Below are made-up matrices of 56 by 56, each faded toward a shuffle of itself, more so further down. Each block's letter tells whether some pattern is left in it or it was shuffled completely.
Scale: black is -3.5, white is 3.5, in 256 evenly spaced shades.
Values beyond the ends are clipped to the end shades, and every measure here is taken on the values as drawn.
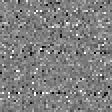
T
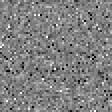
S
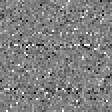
T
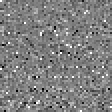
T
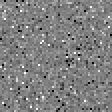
S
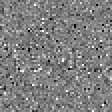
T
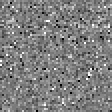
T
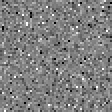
S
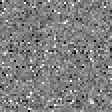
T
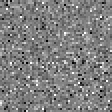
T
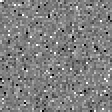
S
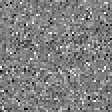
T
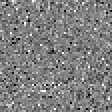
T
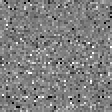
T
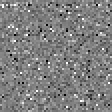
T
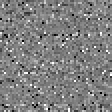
T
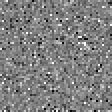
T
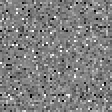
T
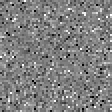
S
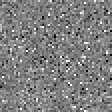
S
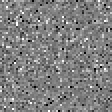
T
